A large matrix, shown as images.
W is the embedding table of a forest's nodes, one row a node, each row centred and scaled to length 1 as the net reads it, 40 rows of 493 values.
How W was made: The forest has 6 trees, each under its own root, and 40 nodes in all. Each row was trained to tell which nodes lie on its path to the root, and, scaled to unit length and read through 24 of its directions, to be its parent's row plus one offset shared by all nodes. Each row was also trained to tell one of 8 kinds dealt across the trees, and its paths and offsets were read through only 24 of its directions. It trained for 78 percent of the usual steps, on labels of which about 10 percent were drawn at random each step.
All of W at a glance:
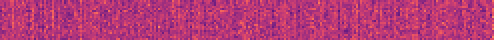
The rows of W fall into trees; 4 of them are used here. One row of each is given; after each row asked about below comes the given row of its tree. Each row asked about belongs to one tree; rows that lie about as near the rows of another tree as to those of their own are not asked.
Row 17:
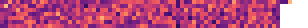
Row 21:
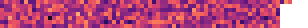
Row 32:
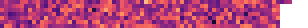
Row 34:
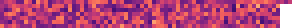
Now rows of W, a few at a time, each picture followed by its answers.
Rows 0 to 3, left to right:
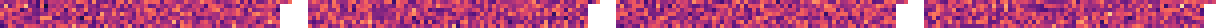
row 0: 17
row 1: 17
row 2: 17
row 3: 34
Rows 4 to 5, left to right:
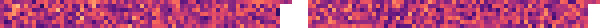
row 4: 34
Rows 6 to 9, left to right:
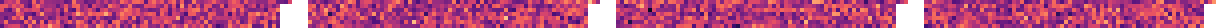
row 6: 32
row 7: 34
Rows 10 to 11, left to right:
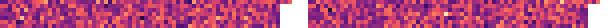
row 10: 34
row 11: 34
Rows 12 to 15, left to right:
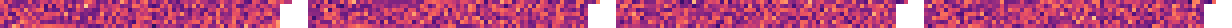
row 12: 17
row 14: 17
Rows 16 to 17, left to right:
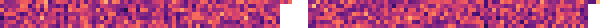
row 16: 34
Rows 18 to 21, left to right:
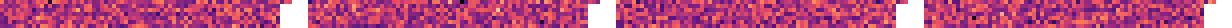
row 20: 17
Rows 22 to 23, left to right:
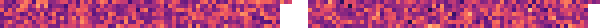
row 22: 34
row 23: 34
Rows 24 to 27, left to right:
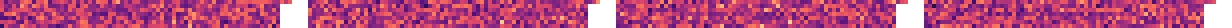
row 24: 34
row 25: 21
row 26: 17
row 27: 17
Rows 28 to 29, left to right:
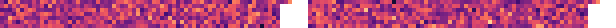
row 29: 21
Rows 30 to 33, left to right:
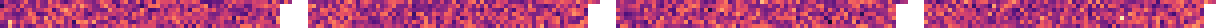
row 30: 21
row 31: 34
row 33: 34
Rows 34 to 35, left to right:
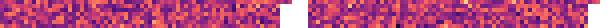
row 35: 17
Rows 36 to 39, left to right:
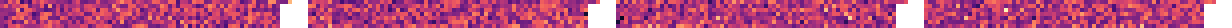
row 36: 17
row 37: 32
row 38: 17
